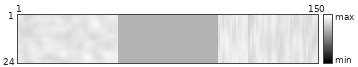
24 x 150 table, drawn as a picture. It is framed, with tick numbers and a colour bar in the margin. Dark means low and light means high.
It is made of 1 by 3 panels. Panel 1,1: very high, blotchy, faint in contrast. Panel 1,2: high, flat. Panel 1,3: very high, streaked downward, faint in contrast.
